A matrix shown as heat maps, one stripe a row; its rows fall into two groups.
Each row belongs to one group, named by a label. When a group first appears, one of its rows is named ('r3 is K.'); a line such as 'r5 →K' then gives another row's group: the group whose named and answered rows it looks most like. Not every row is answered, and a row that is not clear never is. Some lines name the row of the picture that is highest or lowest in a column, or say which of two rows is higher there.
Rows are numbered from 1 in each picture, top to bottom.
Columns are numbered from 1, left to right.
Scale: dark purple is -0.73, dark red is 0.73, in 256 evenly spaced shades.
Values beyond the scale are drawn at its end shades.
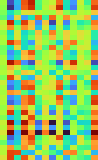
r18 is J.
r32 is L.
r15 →L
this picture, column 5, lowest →13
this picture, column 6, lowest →27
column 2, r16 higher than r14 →Yes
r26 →L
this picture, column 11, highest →13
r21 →J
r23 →L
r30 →L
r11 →J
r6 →L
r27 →L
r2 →J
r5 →L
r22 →L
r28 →J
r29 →J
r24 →J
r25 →L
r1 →J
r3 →J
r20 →J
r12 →J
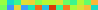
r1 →J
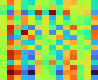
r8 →J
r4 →L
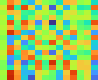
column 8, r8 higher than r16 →Yes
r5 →L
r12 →J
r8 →J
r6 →L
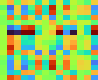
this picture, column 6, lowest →11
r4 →L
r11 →L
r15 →J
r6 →J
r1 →L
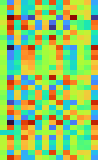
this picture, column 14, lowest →4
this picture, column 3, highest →4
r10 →J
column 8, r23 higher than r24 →No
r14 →J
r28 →L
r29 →L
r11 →J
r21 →J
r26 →L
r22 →L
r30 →L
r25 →J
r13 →J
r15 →J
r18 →L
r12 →J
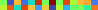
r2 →L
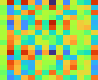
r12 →J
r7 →L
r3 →J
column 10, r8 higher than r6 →No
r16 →J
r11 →L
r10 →L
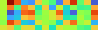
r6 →L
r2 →L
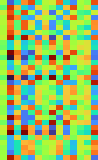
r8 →L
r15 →L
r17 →J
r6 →L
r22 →J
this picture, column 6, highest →16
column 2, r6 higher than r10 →Yes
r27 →L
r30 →J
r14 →J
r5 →L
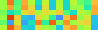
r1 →L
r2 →L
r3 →J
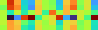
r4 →J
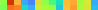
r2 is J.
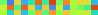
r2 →L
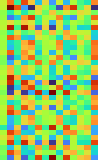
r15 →L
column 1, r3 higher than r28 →No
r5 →L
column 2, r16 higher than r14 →Yes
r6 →L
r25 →J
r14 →L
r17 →L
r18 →J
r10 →J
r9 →J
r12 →J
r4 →J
